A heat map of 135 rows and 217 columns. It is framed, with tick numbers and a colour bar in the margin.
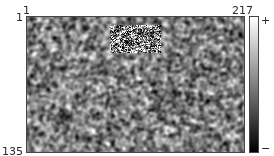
Grain: blotchy. Odd patch: rougher, in the top middle. Stripes: none. Roughest part: top middle.
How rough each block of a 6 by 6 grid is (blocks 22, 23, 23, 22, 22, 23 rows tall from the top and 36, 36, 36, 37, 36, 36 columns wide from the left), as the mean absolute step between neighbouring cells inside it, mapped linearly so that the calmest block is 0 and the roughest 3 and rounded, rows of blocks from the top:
003300 / 003300 / 000000 / 000000 / 000000 / 000000
